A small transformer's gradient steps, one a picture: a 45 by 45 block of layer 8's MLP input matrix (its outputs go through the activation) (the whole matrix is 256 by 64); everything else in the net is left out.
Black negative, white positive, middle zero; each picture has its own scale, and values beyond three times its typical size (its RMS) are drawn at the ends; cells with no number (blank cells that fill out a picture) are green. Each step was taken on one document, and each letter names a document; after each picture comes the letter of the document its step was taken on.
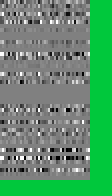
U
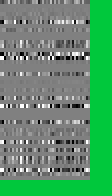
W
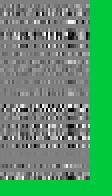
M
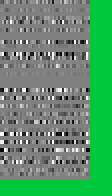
W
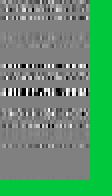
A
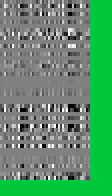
M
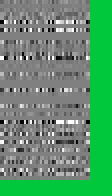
W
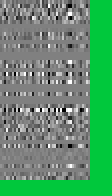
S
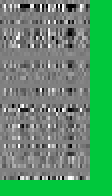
M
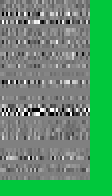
U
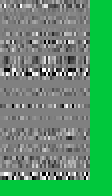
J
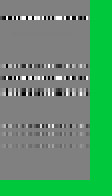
A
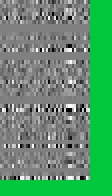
S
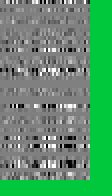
J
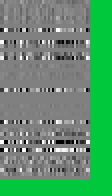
W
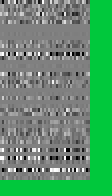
U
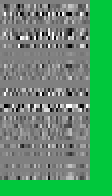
S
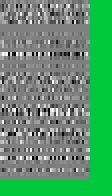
U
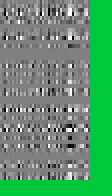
S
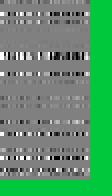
U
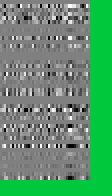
S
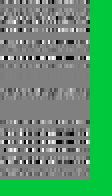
W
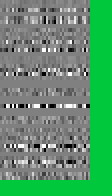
J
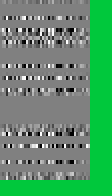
A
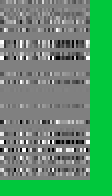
W
